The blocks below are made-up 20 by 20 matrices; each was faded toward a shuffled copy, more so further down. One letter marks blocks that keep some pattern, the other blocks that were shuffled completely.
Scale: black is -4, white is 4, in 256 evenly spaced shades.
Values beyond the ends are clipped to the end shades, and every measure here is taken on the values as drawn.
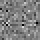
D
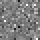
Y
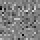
D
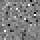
Y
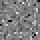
Y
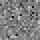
Y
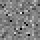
Y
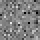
D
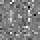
D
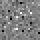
Y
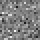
Y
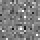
D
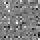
D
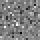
Y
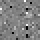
D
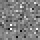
Y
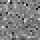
Y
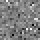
Y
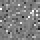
Y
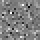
Y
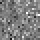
Y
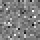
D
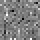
D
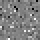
Y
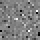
Y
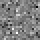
Y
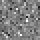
Y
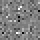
D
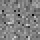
D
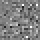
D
